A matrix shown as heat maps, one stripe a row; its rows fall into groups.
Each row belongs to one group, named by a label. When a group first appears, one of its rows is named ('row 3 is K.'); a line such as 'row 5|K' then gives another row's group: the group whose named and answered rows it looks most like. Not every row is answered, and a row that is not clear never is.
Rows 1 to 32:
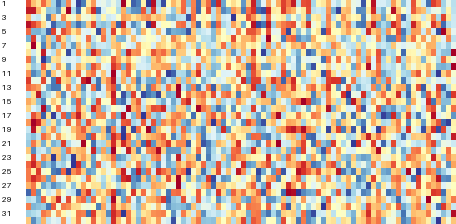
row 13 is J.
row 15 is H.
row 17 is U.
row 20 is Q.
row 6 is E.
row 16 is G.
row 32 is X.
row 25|U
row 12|E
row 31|Q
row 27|J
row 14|H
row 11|X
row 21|U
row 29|Q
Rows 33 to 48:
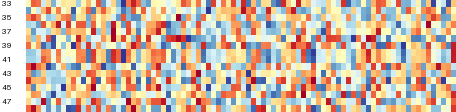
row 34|E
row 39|H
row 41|Q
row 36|Q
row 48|H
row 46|H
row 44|J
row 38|U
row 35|J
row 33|H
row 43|X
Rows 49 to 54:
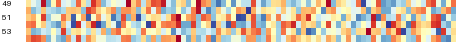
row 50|X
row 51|J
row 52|J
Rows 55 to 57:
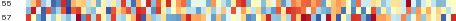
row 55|U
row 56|U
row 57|H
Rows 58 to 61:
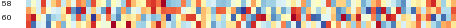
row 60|H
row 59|J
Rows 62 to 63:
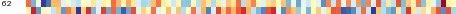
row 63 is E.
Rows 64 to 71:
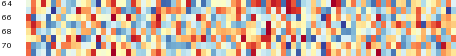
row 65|U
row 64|E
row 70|X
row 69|H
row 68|E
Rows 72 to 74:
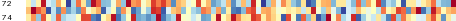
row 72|G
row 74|E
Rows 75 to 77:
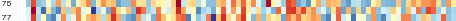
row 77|U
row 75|E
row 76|U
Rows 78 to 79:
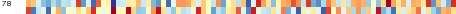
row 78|H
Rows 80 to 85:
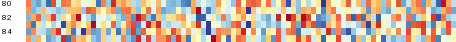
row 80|X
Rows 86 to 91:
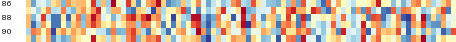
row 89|X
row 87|U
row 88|X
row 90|H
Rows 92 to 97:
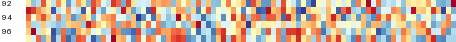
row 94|E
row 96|U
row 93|J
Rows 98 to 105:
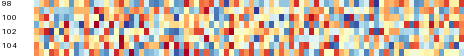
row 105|E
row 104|U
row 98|H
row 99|X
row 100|H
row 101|E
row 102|H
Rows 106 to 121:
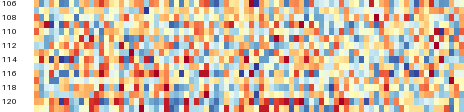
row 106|X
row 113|J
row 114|U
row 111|E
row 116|X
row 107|E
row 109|H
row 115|Q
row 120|E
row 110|H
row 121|E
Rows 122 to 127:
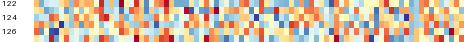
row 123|J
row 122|Q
